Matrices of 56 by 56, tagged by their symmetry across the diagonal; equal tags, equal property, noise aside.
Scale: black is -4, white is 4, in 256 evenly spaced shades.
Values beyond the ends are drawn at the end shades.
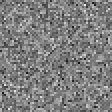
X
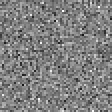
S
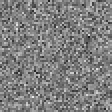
S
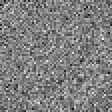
X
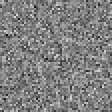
X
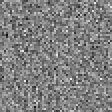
S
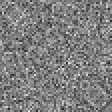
X
